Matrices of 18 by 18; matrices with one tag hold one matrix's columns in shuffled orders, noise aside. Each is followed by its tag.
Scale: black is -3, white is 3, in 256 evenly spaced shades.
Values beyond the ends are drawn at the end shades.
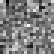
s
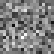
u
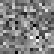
u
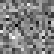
u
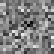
u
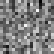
s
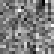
s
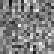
s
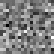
u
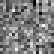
s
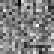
s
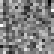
s
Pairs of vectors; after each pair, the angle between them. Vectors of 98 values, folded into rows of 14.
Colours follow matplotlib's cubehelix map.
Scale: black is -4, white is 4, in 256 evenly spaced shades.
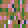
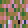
nearly parallel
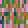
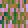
nearly parallel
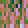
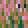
partly opposed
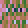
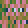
nearly opposite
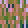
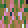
partly opposed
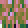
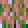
nearly parallel
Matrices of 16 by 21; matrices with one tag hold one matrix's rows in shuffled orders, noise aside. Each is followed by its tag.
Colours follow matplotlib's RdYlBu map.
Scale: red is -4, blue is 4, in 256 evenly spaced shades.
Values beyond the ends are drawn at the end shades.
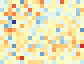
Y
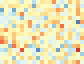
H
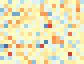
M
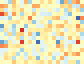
H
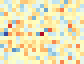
M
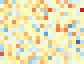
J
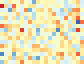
H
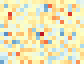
M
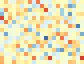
J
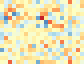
M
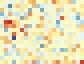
Y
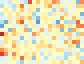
H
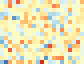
M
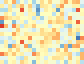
H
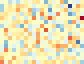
J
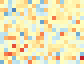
Y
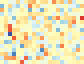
Y
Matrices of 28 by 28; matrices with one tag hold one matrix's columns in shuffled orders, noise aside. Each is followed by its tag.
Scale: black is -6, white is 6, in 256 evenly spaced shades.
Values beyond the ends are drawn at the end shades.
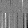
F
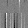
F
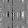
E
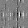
E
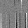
F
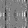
E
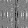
E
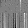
F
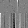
F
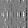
E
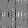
E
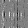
E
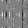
E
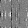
E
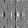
E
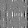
E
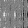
E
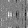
E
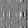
E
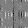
E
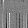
F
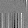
F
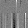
F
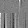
F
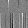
F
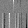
F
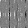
E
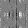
E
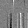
F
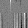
F
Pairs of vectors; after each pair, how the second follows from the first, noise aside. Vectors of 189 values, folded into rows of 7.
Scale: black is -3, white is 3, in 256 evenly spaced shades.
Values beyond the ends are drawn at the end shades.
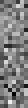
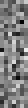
shuffled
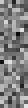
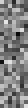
copied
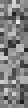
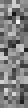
copied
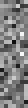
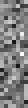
copied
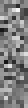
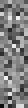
shuffled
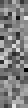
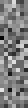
reversed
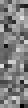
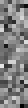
copied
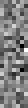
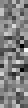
copied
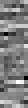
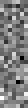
shuffled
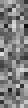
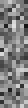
copied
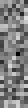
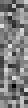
shuffled
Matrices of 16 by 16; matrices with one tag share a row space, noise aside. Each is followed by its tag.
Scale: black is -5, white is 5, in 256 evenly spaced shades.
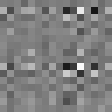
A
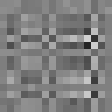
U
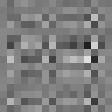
U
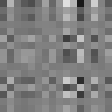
A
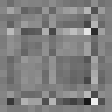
U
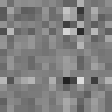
A
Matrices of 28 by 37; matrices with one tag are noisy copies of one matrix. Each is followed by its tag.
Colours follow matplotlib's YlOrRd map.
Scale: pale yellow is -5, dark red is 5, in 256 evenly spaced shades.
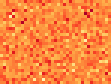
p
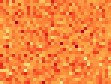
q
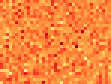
q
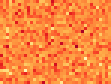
q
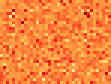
p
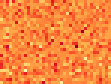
q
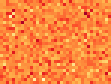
p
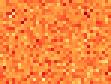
p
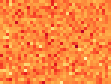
q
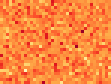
q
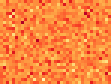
p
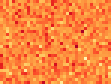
q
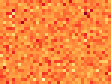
p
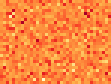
p
